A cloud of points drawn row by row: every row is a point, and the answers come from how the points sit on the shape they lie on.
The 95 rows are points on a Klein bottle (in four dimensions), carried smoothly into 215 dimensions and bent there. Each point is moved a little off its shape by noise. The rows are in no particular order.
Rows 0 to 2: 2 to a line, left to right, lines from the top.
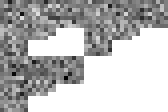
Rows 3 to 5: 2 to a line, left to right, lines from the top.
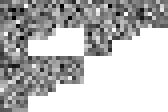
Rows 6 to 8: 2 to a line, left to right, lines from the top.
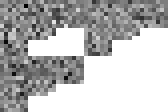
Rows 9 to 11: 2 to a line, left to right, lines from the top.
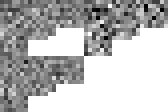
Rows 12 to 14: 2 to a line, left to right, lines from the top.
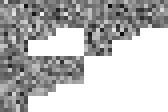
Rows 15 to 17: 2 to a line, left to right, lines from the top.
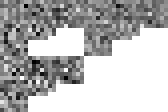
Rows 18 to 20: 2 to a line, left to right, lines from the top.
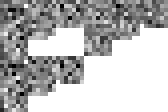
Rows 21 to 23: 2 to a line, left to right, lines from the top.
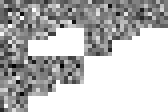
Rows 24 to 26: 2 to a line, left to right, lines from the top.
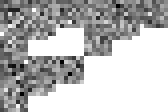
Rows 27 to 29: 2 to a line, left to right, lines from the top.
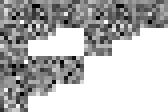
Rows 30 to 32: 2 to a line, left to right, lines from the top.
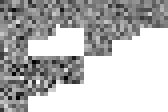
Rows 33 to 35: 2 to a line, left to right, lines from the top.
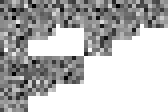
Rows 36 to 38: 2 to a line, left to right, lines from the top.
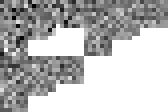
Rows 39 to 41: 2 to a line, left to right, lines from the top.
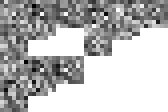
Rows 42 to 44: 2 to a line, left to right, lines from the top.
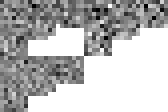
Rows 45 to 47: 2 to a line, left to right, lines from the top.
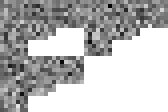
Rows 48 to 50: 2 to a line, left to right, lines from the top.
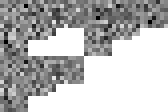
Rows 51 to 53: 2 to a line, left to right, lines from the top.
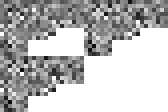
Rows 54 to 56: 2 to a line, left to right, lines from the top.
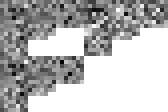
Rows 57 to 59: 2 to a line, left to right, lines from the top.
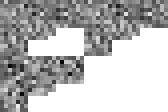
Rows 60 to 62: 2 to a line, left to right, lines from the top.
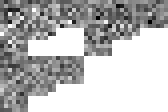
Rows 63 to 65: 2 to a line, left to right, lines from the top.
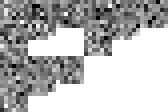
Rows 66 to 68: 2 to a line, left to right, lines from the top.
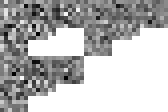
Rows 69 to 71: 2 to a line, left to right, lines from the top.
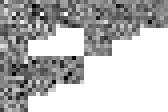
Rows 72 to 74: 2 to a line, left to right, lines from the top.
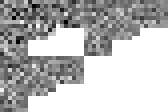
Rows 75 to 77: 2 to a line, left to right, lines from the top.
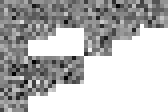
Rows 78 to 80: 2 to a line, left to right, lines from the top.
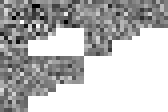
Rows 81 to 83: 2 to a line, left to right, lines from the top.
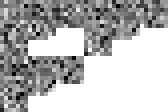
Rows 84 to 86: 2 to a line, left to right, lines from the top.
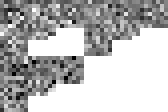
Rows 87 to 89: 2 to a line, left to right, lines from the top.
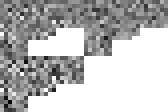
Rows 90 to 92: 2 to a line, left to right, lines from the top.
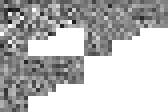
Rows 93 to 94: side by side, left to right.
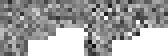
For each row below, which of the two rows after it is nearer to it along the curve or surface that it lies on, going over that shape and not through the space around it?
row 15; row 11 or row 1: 11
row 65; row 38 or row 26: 38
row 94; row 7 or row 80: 80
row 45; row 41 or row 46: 46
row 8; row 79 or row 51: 79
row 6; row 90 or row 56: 90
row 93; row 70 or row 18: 18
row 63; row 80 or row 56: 56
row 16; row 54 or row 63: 54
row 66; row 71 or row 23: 71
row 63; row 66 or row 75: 66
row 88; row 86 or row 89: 86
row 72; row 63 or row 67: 63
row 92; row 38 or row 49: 49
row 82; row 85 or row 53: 85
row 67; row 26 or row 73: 26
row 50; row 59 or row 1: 1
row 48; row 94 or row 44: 94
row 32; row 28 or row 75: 28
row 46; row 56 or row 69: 69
